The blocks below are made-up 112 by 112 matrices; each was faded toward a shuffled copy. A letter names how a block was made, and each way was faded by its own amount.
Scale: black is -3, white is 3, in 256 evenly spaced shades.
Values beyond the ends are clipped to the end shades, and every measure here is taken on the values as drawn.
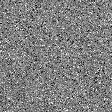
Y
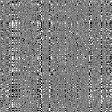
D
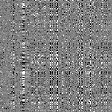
D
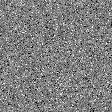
Y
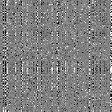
D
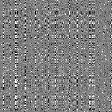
D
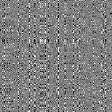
D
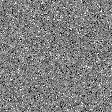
Y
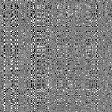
D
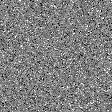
Y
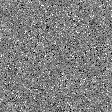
Y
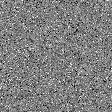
Y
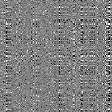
D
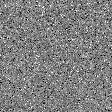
Y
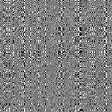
D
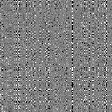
D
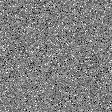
Y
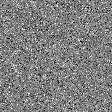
Y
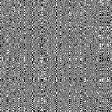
D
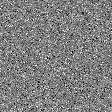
Y
